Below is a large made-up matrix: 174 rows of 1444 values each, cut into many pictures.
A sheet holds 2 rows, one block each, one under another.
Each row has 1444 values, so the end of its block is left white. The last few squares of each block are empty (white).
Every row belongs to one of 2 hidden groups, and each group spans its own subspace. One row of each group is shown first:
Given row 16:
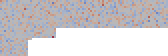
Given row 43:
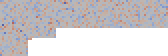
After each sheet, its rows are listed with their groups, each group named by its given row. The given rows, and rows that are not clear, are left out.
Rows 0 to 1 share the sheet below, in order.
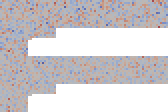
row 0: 16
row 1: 43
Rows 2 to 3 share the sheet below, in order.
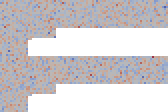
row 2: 43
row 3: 16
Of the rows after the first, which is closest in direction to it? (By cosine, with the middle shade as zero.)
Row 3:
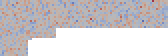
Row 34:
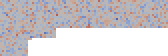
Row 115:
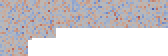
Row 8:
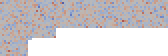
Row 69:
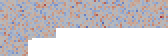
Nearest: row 115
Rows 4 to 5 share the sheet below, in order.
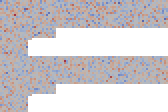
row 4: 16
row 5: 16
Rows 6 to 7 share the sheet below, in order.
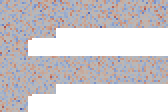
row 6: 43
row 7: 16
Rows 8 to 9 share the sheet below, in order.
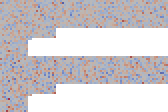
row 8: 43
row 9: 43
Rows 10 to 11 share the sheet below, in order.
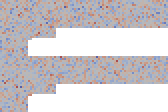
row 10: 16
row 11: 43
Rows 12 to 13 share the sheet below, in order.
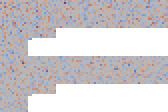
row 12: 43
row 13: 16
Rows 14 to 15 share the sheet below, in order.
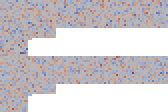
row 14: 16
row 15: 43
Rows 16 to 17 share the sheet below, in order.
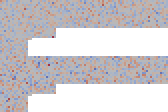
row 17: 43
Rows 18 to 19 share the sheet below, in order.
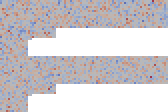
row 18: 16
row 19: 43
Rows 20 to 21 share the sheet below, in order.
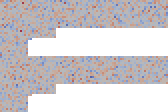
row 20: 43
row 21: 16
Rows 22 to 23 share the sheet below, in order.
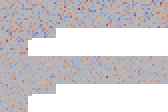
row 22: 16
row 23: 16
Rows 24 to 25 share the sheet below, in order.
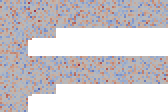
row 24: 16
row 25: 16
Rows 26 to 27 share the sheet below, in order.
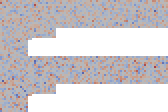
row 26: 43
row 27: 43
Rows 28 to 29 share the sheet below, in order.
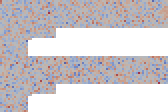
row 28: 16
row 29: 16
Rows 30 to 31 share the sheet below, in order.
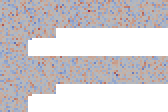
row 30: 16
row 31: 43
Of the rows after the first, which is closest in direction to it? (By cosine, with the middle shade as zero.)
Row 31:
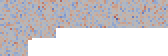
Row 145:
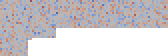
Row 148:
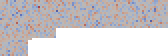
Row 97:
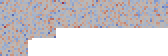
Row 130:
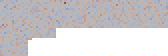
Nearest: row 148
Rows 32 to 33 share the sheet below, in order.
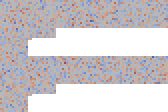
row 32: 16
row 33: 16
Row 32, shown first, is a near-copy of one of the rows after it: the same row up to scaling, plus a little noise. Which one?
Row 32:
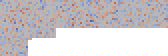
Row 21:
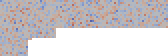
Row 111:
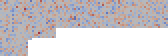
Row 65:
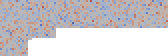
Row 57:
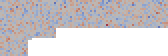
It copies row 21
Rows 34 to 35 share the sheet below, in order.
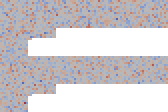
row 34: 16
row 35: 16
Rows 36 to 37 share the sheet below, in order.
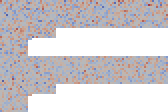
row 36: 16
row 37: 43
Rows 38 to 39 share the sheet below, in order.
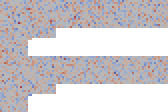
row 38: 16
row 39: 43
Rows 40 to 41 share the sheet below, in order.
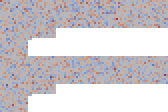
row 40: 16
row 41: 16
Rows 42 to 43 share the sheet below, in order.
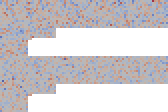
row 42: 16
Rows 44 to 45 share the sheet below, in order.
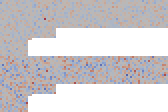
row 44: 43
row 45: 16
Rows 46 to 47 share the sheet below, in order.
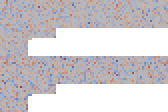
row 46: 43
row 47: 43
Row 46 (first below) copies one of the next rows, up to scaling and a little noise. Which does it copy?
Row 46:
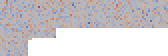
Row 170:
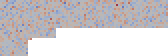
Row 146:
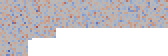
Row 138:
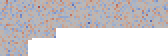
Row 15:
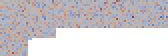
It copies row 138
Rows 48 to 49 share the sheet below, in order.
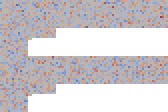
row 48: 43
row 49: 43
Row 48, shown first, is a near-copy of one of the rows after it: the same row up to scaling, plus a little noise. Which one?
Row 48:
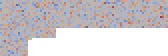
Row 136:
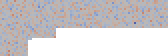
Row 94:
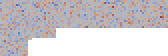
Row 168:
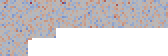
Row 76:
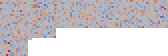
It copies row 94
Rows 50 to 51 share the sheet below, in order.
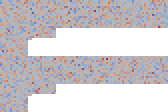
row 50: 16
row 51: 16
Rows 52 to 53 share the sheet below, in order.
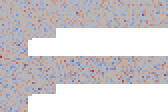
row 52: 16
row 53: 16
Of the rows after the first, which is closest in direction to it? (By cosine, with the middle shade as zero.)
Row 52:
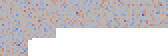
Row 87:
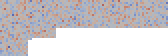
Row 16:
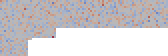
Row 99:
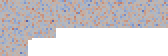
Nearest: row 99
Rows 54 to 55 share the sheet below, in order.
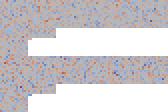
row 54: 43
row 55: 43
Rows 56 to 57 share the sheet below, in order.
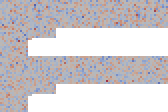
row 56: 43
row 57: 16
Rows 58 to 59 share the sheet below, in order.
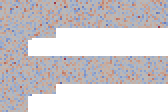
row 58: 16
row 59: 43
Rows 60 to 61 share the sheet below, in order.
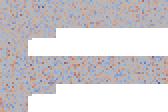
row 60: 43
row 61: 16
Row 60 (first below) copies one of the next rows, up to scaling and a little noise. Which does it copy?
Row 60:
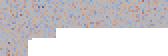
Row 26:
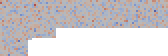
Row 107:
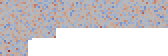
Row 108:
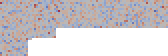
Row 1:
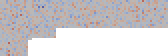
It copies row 1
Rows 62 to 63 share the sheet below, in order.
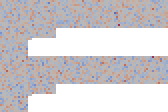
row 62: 16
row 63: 16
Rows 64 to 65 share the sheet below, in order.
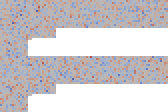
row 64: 43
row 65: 16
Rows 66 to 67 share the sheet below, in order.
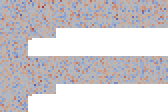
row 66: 43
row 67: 16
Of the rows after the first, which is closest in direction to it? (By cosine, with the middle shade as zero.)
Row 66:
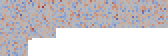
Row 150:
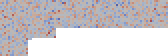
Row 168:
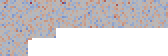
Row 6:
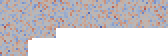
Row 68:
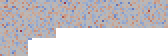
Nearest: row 6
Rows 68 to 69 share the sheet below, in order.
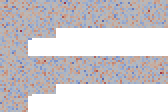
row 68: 43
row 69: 43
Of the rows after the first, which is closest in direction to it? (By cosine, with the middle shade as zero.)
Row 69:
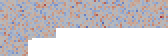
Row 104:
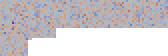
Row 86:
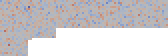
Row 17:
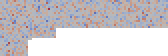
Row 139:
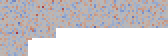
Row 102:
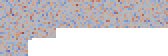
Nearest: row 139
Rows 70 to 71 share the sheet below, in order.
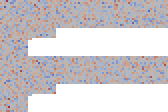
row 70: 43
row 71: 43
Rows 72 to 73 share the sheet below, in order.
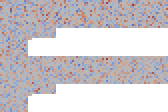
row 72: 16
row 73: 16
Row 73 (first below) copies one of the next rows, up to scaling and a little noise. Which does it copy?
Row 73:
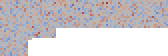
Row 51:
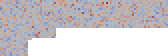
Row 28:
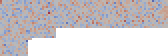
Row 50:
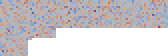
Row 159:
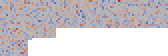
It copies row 51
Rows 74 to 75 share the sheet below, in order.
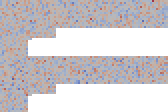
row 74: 16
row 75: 43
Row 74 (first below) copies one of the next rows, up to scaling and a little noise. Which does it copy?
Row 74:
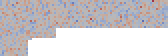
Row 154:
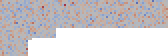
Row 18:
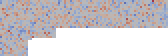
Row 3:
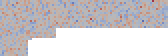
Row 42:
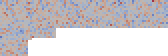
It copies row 3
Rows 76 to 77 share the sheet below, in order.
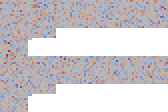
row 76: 43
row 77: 43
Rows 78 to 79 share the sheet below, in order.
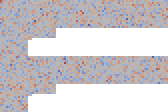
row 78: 16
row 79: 16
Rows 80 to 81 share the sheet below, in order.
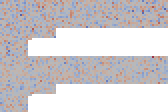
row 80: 43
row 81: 16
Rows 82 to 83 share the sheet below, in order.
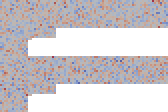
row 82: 16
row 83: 43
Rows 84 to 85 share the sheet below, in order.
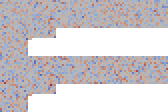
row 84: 43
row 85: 43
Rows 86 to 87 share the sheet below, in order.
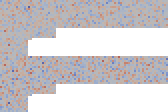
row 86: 16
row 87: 16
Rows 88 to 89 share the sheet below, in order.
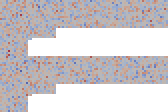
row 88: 43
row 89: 43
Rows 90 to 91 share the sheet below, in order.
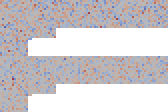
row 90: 43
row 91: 43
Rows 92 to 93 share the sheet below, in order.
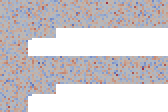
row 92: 16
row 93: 43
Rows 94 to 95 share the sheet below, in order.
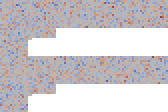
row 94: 43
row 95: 16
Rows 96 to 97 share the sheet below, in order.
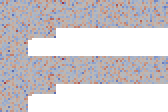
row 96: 43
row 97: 43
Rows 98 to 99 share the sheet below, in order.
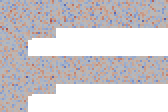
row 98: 16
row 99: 16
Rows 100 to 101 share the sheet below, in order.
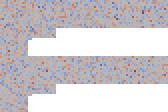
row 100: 43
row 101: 16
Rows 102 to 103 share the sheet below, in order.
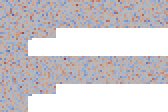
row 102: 16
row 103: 43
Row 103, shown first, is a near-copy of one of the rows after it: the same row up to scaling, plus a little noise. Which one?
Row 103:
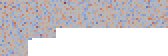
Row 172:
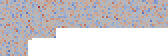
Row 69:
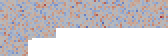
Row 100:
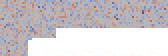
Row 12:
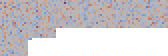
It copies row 12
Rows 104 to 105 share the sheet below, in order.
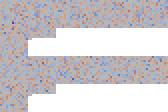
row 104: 43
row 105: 16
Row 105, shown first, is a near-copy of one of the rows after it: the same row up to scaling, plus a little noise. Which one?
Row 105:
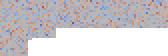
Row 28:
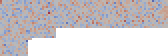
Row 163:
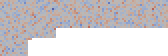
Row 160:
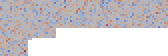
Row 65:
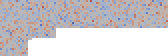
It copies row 65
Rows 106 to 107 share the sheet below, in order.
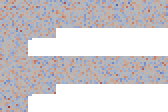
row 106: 43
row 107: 43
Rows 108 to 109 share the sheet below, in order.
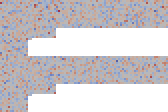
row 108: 43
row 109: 43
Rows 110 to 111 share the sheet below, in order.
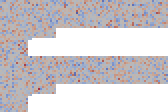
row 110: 16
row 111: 16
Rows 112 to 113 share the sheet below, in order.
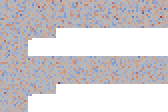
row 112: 43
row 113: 43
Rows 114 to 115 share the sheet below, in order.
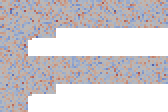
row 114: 16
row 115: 16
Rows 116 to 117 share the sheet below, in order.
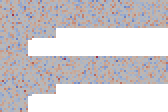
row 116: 16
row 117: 43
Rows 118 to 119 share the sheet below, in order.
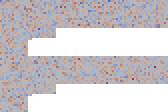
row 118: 16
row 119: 43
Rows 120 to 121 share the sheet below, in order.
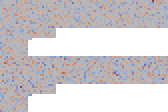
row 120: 16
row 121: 43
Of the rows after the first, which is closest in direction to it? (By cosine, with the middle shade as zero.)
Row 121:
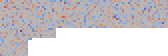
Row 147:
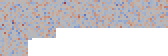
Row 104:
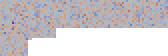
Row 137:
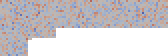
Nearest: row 147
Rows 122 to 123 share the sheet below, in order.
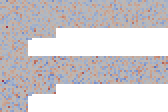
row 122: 43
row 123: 43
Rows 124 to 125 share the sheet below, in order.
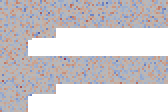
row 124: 16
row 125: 43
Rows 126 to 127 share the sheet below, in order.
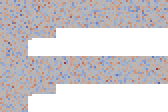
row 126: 43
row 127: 16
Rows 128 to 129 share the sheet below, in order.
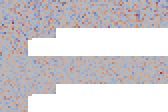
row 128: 43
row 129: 43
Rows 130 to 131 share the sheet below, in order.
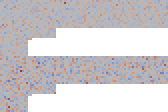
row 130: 43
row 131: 43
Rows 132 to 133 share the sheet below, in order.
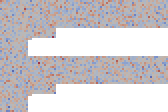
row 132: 16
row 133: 43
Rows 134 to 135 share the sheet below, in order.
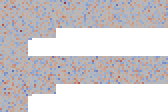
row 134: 43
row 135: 43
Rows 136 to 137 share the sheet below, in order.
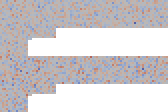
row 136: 43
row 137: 43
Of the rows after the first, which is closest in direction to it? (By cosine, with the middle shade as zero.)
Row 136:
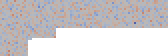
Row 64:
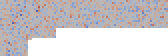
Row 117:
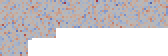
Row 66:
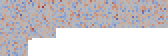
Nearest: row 117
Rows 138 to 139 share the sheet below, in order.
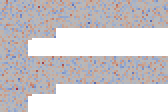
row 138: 43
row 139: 43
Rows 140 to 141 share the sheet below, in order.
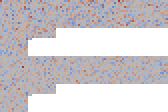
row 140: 16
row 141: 43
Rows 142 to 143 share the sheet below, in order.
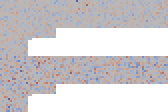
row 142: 16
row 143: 43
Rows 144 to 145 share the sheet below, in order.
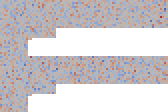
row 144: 43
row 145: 16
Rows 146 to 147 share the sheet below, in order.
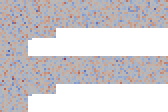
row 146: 43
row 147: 43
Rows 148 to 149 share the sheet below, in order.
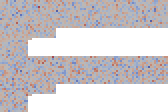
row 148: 43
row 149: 43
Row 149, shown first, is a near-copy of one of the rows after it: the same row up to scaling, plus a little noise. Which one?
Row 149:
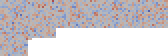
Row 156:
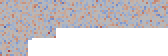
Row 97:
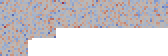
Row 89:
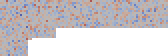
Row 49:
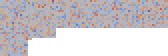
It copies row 49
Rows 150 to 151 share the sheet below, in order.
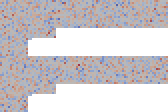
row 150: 43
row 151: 16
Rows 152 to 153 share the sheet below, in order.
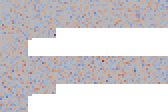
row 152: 43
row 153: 16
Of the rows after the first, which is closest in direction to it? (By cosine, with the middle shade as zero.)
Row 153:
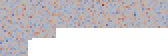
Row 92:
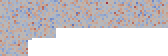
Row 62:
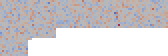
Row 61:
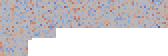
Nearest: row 62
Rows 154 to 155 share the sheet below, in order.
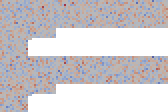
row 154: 16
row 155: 16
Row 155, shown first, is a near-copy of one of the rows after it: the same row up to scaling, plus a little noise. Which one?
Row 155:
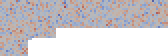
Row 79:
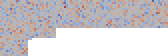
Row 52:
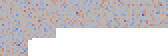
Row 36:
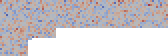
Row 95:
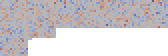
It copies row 79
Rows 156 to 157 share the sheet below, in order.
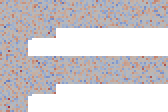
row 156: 43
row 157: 43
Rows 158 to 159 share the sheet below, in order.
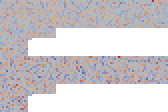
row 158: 16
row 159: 16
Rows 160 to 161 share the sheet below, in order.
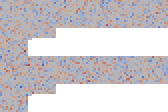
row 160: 16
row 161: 16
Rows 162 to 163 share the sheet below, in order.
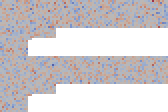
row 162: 16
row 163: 16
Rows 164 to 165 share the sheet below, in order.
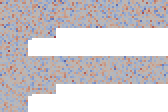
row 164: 43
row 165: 16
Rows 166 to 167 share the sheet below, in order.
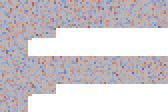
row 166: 16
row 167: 43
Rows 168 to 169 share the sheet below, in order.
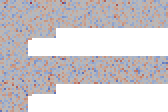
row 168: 43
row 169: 43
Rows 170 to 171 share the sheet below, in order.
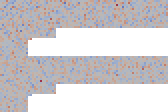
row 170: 43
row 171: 43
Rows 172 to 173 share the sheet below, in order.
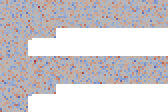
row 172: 43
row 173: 43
